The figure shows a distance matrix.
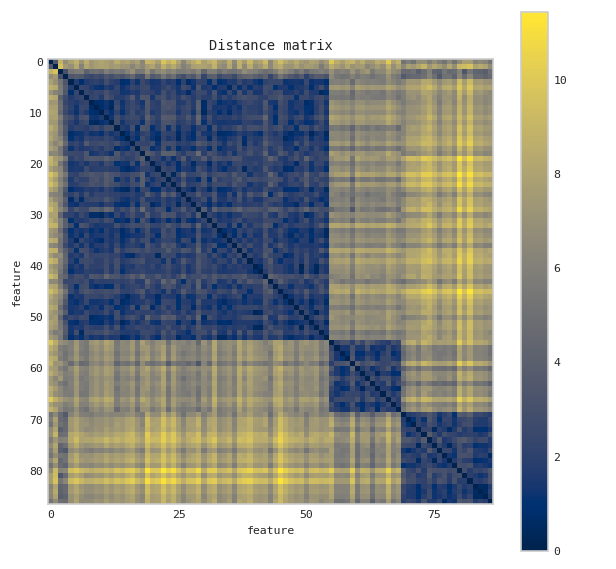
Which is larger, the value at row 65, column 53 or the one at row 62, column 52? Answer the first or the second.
the second
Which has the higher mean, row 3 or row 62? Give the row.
62
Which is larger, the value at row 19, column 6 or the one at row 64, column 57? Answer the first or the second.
the first
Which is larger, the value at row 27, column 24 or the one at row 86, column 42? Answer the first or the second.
the second
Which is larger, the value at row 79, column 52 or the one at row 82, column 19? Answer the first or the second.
the second
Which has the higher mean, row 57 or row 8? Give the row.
57
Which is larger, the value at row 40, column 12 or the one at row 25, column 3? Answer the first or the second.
the second
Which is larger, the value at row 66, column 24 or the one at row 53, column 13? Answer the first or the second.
the first
